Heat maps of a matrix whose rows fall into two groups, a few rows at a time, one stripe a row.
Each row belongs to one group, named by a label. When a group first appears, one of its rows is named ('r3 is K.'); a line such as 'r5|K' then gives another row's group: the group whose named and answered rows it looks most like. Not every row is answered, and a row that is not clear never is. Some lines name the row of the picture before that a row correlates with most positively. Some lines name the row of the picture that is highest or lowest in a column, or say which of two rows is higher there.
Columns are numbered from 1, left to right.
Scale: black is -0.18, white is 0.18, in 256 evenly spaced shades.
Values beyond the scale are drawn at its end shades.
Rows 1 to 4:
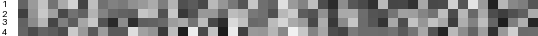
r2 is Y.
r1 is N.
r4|N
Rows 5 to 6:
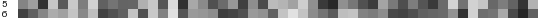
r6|N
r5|N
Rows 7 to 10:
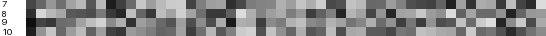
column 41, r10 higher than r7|Yes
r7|N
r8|Y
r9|N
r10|Y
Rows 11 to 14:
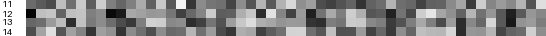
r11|N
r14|Y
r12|Y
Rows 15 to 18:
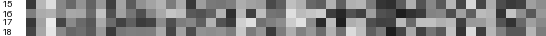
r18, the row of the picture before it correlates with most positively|13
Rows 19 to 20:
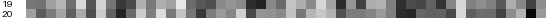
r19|N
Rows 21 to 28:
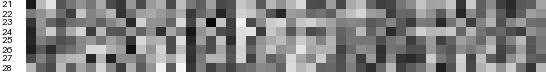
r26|N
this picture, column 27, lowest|24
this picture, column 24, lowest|24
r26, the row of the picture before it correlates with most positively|20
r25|N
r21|Y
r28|N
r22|Y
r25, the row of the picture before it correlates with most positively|20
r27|N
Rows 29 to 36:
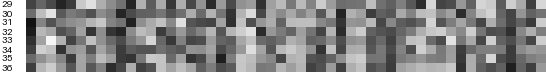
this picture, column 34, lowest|29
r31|N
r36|Y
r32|Y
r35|Y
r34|Y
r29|N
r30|Y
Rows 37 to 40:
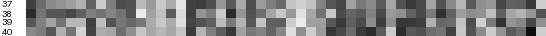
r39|N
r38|N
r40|N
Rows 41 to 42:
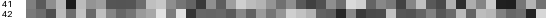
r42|N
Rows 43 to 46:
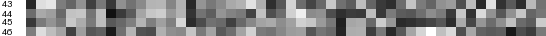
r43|Y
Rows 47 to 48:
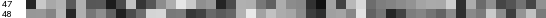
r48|Y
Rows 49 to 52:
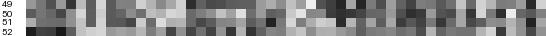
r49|N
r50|N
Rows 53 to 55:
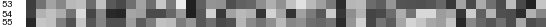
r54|Y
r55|Y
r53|N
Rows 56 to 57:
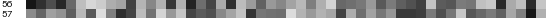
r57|N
